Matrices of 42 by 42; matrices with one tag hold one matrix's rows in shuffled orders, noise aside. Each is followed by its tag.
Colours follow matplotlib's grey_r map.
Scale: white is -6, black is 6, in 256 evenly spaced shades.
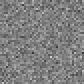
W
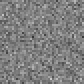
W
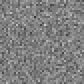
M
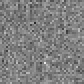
M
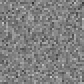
W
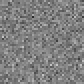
W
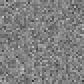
W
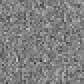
M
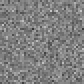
W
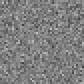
W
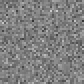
W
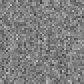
M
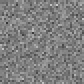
W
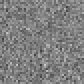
M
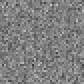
W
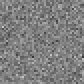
W
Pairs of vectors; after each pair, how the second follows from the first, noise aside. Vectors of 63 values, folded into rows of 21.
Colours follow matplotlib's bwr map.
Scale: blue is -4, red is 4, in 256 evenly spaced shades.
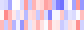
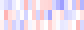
shrunk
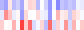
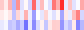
reversed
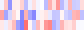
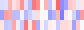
reversed
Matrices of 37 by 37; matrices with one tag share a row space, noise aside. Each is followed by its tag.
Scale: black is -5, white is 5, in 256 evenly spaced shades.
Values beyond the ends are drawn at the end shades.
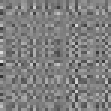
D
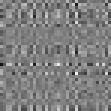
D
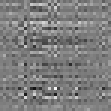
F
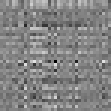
F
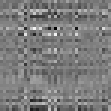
F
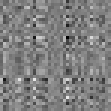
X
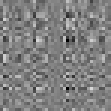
X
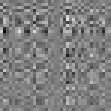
X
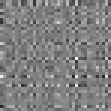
D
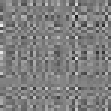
D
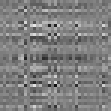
F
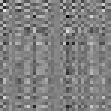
X
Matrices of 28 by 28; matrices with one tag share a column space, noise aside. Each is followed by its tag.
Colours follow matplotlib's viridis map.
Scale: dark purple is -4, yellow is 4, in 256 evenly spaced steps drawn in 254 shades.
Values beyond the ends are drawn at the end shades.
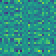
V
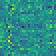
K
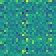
V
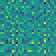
V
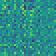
K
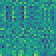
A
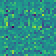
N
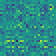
K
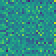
V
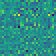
N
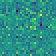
N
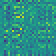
A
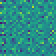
V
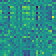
A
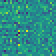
V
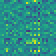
V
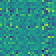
N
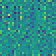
A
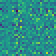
N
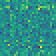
K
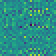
N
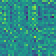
A
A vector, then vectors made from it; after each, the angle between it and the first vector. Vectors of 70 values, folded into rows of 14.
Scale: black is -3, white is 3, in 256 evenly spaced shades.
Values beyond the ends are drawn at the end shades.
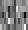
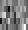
partly aligned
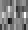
nearly opposite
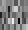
partly aligned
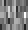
nearly opposite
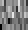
partly opposed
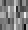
nearly opposite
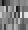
partly opposed
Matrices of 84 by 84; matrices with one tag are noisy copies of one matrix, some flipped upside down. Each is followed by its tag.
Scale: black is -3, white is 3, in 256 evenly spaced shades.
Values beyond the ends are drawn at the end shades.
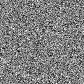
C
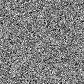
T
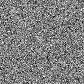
T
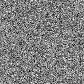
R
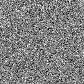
C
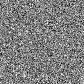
C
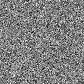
T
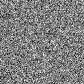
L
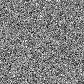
T
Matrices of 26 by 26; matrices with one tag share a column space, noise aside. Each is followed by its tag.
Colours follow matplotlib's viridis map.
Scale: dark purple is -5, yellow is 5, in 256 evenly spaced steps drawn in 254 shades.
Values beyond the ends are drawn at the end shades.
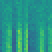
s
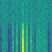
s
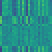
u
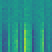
s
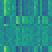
u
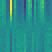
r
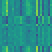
u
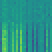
s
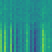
s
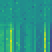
s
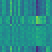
u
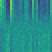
r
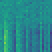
s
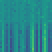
s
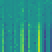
s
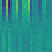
r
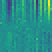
r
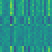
u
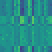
u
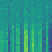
s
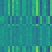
u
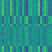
u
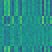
u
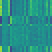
u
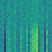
s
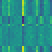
u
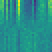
r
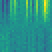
r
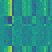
u
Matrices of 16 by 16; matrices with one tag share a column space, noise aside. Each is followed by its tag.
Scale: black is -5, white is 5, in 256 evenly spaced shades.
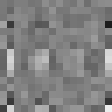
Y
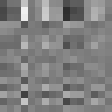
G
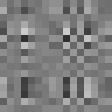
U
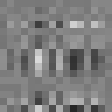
Y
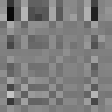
G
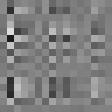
U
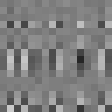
Y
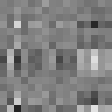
Y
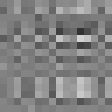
U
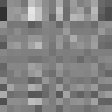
G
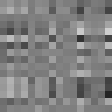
U
